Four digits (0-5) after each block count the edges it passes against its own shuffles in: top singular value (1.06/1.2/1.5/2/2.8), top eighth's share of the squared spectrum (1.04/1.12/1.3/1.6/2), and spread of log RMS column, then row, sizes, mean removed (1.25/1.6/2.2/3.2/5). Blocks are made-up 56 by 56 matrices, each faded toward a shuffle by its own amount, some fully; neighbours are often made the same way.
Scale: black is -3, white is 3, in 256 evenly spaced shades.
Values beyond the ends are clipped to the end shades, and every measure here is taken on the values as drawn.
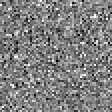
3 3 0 1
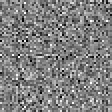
3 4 2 2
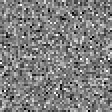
1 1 0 0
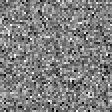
0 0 0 0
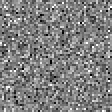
2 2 1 0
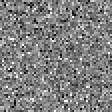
0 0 0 0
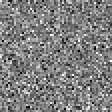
2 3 0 1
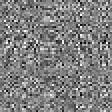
4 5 3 3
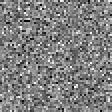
2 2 0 0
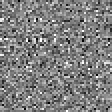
3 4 2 2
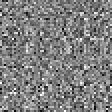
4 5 2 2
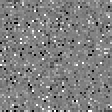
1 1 0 1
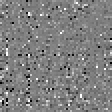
3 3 2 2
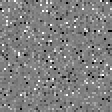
0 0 0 0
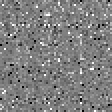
1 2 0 1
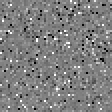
0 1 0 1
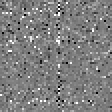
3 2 1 1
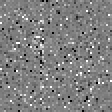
1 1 1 0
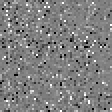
1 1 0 1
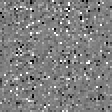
1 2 1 1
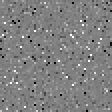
0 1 0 0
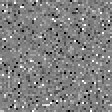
0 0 0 0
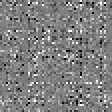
2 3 3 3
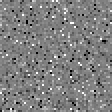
0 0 0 0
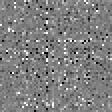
2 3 2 1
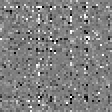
2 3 2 2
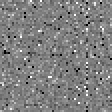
2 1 1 0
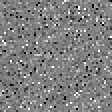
0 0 0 0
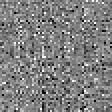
4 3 2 2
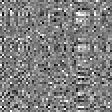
4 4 2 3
